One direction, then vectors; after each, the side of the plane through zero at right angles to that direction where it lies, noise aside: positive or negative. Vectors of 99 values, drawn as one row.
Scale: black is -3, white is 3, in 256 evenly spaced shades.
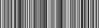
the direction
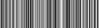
negative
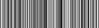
positive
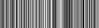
negative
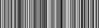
positive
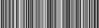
negative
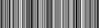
negative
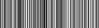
positive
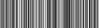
negative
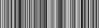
positive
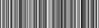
positive
